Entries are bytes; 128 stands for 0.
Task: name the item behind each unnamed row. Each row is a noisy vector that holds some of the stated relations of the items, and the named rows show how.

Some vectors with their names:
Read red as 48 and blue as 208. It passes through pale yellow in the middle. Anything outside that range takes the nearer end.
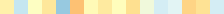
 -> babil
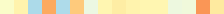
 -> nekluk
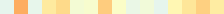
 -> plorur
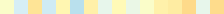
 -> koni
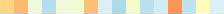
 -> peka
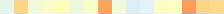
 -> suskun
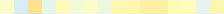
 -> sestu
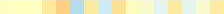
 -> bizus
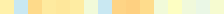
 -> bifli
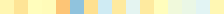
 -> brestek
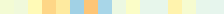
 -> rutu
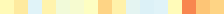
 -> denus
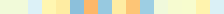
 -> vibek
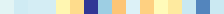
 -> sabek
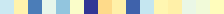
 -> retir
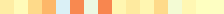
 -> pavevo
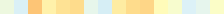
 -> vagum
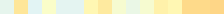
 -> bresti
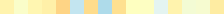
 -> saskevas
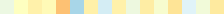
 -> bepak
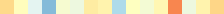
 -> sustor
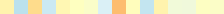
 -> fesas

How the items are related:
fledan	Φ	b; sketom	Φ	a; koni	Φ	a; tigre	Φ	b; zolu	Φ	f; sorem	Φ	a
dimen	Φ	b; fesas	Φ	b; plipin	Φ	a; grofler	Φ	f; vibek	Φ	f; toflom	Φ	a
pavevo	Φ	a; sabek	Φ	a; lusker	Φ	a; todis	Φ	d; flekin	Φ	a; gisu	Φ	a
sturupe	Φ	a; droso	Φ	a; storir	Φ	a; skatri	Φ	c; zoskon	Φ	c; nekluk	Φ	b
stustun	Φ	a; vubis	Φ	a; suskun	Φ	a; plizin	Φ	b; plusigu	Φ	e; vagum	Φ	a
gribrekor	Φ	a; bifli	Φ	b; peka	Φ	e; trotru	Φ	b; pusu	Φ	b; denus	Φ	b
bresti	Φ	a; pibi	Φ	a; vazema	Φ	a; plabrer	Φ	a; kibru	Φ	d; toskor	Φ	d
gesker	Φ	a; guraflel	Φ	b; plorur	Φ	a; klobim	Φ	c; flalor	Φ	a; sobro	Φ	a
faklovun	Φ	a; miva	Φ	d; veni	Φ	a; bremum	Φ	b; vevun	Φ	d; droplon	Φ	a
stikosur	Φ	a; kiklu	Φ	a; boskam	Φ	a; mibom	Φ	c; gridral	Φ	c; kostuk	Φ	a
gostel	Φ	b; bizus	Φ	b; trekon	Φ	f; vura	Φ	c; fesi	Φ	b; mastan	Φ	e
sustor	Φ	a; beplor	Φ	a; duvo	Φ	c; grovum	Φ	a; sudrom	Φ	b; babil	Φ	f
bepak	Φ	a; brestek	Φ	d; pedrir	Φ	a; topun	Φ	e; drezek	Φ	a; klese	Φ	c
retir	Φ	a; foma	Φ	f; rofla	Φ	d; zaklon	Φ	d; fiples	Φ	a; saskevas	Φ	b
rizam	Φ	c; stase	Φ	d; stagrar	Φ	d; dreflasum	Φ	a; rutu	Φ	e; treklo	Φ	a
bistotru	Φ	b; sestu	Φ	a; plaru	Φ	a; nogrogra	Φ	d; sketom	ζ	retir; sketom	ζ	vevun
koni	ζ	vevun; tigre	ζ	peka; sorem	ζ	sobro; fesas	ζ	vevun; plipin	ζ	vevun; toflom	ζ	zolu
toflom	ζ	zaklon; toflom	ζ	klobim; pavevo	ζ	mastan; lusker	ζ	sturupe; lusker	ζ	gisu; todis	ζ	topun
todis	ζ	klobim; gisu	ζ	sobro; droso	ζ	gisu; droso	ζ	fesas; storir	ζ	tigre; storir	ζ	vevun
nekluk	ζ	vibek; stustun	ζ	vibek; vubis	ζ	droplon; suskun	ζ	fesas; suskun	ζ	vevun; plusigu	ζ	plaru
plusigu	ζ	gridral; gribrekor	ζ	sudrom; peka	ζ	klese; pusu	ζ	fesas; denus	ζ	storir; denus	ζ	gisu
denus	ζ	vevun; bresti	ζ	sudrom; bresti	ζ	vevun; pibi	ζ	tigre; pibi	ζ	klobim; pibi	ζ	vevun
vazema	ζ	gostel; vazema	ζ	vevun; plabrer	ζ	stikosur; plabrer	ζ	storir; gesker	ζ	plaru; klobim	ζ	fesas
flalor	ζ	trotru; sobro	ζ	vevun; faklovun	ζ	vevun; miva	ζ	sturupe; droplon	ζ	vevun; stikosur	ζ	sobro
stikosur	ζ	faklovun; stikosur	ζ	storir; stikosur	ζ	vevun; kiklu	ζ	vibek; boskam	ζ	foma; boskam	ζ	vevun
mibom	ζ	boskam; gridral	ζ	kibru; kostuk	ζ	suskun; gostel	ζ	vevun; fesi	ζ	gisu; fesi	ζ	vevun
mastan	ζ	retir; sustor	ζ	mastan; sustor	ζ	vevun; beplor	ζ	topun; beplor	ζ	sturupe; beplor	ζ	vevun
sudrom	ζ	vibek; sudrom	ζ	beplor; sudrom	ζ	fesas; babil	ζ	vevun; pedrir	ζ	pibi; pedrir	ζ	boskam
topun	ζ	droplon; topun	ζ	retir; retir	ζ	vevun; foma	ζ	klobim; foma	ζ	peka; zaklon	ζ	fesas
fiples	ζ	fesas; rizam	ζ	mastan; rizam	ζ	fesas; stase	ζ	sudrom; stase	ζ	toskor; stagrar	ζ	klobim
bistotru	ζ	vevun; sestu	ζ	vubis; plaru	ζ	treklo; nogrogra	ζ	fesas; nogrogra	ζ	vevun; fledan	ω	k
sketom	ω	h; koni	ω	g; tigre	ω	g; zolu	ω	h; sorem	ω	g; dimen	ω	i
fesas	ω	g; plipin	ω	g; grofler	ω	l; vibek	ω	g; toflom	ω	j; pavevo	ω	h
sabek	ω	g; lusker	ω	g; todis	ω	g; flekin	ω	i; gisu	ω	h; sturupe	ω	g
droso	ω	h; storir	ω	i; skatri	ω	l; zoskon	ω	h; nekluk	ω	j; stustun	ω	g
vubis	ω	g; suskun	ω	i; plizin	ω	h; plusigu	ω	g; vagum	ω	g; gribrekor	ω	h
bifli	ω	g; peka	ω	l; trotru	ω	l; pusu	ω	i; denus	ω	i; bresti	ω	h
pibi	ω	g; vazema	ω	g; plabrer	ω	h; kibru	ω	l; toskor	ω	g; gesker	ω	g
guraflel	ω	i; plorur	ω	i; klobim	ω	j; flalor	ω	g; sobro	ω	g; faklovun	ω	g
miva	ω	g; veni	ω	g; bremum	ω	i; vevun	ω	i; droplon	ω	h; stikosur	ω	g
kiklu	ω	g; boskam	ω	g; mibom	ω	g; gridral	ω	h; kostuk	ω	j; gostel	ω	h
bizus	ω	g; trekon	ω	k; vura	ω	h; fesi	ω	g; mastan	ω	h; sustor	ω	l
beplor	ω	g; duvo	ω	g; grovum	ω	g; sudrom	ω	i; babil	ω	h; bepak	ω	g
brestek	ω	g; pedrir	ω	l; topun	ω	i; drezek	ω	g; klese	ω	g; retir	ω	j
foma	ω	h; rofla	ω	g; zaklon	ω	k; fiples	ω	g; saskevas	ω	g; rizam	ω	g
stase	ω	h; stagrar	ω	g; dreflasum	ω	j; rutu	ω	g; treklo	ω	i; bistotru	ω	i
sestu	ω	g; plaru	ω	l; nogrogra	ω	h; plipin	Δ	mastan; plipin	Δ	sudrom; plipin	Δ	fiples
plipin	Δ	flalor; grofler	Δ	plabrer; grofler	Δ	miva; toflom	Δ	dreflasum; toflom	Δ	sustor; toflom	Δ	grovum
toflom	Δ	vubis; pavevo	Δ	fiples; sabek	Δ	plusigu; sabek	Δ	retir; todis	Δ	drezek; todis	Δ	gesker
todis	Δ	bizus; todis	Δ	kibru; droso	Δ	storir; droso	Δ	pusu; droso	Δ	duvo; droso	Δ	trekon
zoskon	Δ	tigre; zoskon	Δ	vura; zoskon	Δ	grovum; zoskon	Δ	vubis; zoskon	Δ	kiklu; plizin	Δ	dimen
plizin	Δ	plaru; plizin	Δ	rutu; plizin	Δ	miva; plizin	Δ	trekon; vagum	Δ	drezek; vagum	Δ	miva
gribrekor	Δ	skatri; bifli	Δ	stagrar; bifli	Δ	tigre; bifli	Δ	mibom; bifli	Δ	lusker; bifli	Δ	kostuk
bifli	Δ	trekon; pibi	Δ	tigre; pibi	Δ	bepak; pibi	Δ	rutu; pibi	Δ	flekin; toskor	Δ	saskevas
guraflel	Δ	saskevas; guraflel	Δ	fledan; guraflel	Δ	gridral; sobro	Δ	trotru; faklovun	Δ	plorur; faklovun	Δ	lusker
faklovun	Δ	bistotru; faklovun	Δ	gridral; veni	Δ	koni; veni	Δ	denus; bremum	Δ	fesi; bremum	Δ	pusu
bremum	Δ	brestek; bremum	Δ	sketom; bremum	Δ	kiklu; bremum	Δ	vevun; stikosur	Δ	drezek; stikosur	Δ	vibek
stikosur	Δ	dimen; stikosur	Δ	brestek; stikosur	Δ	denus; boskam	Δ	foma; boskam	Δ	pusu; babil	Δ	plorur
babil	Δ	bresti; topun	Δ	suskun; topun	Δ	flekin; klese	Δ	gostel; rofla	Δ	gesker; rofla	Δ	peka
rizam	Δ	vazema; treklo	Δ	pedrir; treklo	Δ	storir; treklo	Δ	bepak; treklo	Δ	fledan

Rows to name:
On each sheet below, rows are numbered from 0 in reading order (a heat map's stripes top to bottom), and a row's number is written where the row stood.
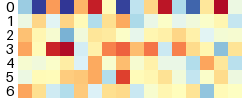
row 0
sobro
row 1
gridral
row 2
zaklon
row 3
vazema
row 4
topun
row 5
treklo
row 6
kibru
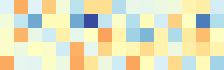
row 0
vura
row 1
plusigu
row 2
vevun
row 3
droso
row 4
grofler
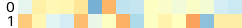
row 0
duvo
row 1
plaru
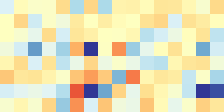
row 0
kiklu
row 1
stase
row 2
zolu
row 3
gostel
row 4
foma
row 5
skatri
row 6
klese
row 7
toflom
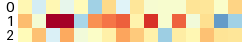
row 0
fesi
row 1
rizam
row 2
sudrom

